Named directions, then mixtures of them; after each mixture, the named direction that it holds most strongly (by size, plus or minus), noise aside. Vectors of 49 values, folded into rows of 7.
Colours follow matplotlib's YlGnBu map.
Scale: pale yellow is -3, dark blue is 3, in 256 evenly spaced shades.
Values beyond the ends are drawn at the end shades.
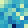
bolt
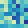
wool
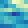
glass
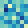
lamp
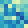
lamp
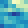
glass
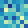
lamp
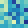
wool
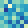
lamp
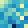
bolt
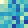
wool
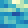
glass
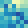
glass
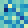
lamp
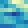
glass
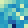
bolt
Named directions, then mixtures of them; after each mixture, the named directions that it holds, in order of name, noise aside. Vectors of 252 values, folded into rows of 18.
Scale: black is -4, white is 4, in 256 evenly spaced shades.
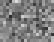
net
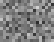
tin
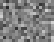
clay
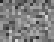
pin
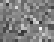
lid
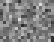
clay, net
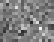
lid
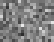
clay, lid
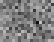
lid, tin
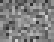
pin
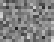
clay, tin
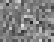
lid, net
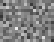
clay, tin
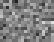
clay, net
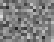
clay, tin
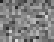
pin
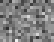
net, pin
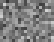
clay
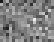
lid, pin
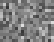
clay, lid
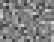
clay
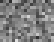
net, pin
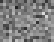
clay, pin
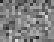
pin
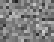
clay, net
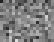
pin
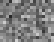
net, pin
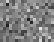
lid, tin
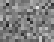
lid, tin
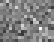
lid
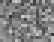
net, pin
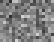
net, pin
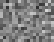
clay, tin
